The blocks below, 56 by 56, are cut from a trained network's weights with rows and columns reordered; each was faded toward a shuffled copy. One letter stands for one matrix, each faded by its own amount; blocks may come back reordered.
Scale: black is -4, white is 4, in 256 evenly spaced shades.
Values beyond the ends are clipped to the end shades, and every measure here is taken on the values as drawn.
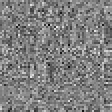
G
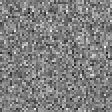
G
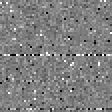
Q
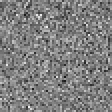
G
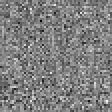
G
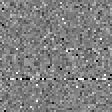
Q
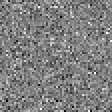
Q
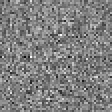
G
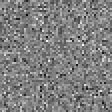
Q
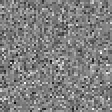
Q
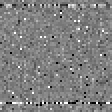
Q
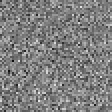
G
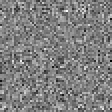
G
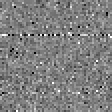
Q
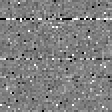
Q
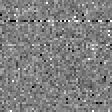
Q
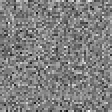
G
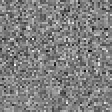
G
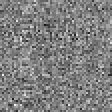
G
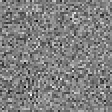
G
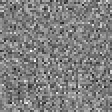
G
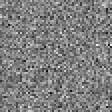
G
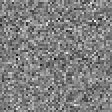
G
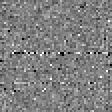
Q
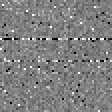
Q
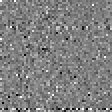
Q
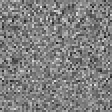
G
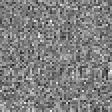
G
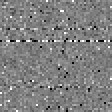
Q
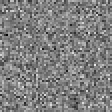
G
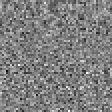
G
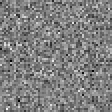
G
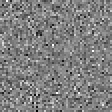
Q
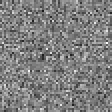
G
